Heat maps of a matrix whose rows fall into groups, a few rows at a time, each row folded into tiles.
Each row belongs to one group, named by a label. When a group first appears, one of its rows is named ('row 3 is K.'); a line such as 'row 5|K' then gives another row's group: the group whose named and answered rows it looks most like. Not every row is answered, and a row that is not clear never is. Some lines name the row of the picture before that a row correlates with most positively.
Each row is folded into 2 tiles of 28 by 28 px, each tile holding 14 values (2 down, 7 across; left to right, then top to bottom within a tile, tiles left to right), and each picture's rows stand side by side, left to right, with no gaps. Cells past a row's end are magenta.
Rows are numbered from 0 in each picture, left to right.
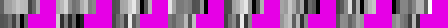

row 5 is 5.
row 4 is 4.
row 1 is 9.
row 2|4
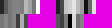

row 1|4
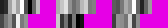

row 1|9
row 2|4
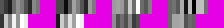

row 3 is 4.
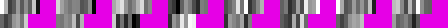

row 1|5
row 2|9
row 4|4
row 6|5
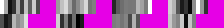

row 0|5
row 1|9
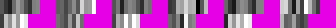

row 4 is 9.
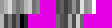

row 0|9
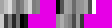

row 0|9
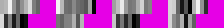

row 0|9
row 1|5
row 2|9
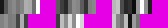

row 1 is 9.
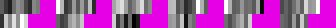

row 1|5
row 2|9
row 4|5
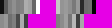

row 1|5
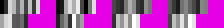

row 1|4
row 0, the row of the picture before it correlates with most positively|0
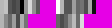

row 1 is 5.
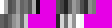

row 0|5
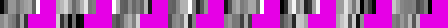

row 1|9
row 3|4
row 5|4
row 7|5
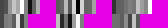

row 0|4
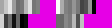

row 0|9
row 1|5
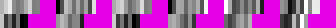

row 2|9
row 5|5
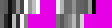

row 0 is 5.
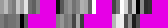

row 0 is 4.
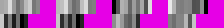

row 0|9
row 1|9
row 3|5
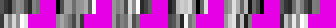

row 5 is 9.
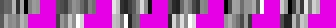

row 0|4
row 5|5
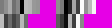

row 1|5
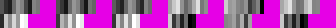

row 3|9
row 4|5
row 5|9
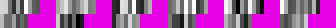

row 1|9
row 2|4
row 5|5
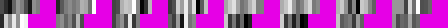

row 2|4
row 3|4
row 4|9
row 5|9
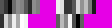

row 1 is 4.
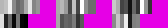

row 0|9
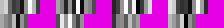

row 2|4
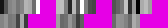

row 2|4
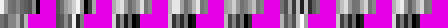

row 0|5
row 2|9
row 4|9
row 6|9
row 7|9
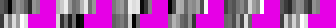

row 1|9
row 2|4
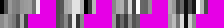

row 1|4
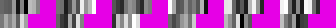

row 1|5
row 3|5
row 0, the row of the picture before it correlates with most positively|3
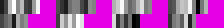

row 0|4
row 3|4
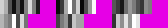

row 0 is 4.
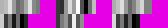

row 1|4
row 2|9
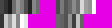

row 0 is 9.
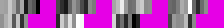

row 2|9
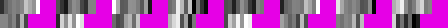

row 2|5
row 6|5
